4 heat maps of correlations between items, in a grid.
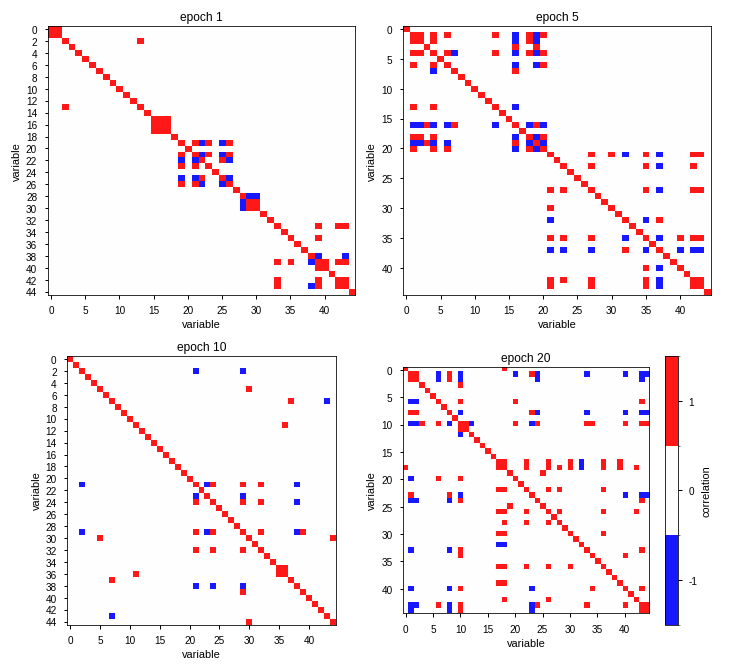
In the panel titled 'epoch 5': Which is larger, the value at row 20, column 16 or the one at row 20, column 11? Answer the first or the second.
the second
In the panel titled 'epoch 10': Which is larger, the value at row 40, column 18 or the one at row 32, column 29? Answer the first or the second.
the second
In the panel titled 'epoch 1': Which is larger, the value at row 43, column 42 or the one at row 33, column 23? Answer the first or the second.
the first
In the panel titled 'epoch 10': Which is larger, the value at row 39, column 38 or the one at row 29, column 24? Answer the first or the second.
the second
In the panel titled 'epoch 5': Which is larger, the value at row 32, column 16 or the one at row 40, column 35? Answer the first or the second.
the second
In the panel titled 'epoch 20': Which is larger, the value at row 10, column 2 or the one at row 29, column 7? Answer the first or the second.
the second
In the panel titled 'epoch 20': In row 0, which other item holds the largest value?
18
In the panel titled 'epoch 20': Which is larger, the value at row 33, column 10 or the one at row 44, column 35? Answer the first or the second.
the first
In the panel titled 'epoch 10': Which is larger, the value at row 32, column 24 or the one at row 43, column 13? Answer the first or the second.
the first
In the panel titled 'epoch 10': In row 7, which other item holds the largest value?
37
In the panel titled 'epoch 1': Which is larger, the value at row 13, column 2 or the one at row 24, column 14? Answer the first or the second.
the first
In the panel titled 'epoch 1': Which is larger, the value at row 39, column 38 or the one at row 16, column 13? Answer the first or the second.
the second
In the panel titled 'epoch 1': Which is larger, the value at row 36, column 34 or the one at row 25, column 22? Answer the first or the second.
the second
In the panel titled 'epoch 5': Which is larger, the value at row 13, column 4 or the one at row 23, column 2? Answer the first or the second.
the first
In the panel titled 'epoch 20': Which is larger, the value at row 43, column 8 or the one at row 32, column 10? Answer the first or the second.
the second
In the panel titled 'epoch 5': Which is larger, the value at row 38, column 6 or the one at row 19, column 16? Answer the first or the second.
the second
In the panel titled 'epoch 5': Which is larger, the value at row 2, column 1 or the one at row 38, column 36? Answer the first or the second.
the first
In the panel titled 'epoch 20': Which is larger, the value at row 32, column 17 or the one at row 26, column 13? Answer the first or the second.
the second
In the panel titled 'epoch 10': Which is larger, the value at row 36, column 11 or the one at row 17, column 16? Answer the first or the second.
the first
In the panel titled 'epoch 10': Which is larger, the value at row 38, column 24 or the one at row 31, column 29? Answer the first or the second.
the second
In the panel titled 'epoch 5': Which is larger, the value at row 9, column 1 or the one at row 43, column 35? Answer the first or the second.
the second
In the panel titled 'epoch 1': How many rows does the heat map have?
45
